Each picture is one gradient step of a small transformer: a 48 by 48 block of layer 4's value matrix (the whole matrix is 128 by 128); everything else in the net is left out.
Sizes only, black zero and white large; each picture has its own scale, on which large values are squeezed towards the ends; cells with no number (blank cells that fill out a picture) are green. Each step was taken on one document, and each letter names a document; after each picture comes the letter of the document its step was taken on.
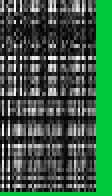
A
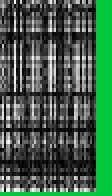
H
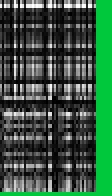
H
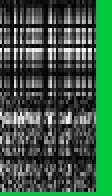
H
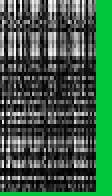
A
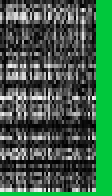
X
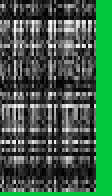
H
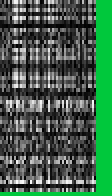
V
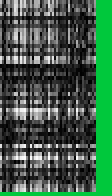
V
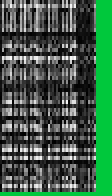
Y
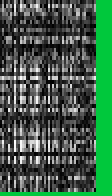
Y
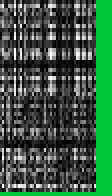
A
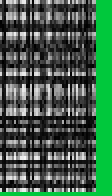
X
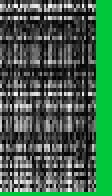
V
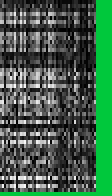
A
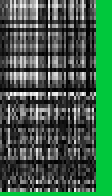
Y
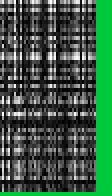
A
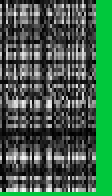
X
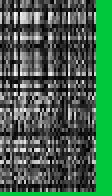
X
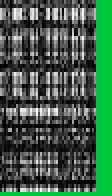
Y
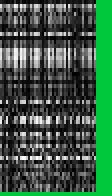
V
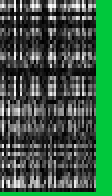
A
